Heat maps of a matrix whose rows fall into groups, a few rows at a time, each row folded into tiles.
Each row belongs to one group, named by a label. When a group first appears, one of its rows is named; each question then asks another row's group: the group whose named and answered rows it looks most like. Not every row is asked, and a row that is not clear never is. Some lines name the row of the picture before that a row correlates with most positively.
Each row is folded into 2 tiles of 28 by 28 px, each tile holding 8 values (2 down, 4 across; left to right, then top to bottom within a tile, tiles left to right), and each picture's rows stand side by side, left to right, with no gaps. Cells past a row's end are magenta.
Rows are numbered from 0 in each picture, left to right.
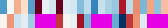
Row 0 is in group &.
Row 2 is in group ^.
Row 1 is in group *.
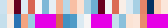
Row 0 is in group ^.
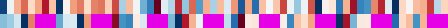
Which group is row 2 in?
*
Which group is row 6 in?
&
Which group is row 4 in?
^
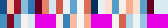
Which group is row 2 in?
&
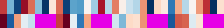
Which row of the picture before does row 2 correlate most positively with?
1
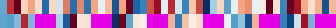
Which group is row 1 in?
^
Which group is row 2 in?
&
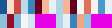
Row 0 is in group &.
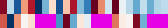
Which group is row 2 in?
*
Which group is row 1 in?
&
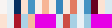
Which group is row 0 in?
^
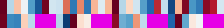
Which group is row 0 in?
*
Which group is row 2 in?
*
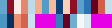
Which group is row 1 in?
&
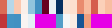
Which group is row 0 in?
*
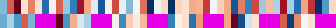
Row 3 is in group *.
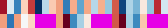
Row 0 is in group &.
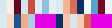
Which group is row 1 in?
&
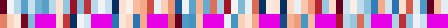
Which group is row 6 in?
*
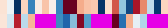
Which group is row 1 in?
^
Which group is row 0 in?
^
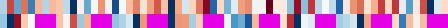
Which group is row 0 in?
^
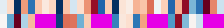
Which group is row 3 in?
&
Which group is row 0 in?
^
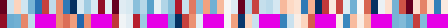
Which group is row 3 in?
^
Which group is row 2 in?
*
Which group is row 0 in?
*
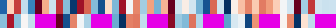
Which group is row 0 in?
&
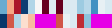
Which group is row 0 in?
&
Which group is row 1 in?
*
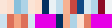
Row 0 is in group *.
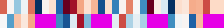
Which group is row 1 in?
^
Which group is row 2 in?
&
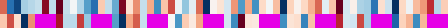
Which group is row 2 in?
^
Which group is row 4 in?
^
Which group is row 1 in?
*
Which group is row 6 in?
*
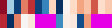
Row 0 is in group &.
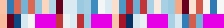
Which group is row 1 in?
*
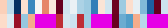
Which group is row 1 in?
*
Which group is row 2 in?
*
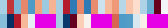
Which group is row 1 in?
^
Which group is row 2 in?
*
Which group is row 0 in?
^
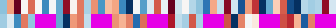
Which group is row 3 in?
*
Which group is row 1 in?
^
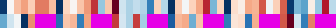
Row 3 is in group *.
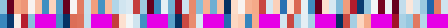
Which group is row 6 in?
&
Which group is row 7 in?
*
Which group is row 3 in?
^
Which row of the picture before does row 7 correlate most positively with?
2
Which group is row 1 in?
^
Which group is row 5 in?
&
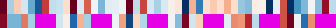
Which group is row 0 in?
*
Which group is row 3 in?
^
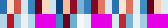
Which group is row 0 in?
&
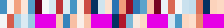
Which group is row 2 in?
&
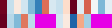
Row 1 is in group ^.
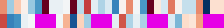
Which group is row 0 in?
*
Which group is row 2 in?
&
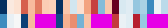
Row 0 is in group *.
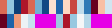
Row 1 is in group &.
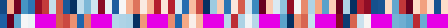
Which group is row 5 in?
^
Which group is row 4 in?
&
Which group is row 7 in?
^
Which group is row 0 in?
&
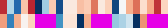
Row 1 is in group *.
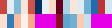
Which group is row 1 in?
*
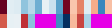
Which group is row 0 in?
*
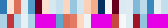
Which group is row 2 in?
*
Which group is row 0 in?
&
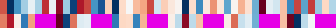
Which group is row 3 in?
^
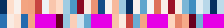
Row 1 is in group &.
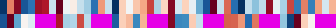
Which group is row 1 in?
*
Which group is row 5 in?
^
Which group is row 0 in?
&
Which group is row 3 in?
*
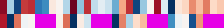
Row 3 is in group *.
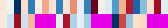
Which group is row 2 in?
&
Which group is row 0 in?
^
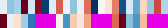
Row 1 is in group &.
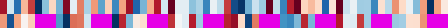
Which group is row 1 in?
^
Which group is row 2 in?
&
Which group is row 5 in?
^
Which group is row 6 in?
*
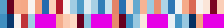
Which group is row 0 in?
^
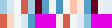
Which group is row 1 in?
&
